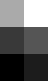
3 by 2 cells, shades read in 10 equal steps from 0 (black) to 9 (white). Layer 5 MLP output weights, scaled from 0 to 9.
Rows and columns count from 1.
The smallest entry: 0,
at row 3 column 1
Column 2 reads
9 3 1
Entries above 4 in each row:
2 0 0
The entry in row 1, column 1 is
6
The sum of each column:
8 13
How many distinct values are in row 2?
2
